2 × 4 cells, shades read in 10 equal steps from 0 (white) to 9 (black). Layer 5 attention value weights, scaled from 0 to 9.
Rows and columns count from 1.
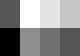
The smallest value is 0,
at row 1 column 2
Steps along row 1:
down up up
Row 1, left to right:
6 0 1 2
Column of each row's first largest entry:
1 1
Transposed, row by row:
6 9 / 0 4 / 1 5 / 2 6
